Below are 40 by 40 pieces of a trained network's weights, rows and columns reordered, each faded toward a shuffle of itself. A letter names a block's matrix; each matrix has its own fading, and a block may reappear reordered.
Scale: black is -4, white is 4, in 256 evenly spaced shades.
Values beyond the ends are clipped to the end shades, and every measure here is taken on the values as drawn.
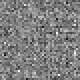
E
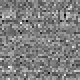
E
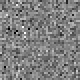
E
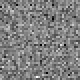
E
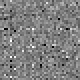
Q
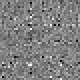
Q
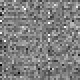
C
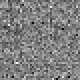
E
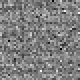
E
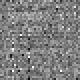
C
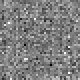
E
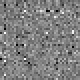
Q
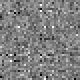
Q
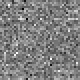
E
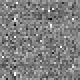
C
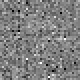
C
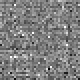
C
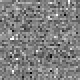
C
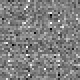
C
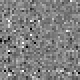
Q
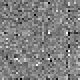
Q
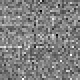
E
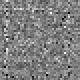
C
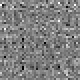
Q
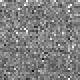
E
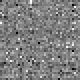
C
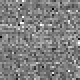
C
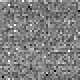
C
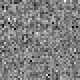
E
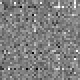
Q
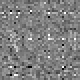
Q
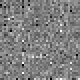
Q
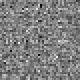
E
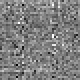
C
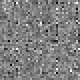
Q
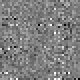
Q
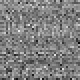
E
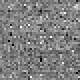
C
